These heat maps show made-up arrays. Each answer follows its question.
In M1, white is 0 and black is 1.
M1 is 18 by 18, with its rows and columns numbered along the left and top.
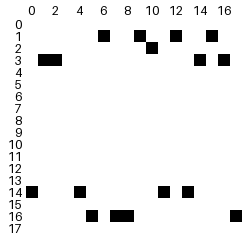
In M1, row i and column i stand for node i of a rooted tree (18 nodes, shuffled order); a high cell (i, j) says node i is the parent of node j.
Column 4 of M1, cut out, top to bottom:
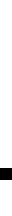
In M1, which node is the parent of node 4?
14
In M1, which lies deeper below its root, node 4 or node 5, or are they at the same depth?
the same depth
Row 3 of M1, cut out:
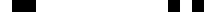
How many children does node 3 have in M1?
4
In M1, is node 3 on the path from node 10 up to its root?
yes
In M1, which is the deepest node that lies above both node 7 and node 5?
16
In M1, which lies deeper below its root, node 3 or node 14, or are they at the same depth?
node 14
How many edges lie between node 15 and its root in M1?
2
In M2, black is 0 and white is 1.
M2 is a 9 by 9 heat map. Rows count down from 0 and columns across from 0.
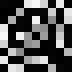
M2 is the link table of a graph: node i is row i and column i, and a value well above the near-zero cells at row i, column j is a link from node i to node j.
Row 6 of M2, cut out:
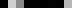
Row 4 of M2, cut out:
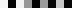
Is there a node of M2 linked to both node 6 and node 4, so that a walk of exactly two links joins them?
yes
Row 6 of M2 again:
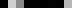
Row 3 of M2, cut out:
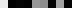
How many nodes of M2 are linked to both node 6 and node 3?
0
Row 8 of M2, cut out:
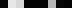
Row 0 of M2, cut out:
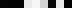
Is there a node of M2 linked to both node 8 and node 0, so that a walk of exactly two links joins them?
no
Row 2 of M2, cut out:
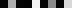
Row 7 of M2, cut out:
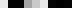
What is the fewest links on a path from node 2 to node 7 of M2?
2
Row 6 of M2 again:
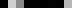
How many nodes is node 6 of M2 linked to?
3
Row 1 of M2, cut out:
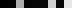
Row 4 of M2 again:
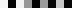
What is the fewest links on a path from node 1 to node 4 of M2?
2
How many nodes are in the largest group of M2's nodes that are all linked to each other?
5
